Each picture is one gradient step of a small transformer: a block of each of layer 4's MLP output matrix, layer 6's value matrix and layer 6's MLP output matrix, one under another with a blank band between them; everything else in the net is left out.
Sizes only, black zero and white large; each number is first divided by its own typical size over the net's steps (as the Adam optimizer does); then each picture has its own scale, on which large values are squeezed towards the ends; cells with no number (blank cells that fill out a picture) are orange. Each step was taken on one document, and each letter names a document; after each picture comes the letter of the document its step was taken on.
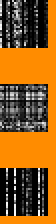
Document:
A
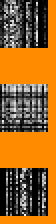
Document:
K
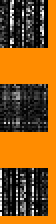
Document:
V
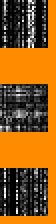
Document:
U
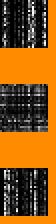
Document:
U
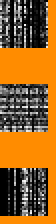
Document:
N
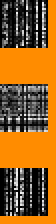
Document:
K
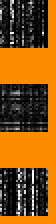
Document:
V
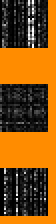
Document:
U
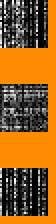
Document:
A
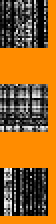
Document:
K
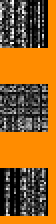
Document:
N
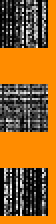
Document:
K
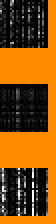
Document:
V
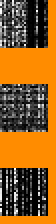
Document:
A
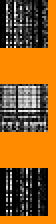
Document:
K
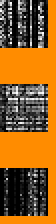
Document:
N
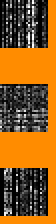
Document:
U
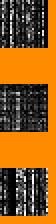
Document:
V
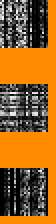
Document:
N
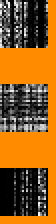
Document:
A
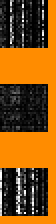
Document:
V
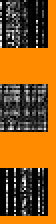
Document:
A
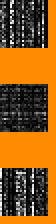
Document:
V
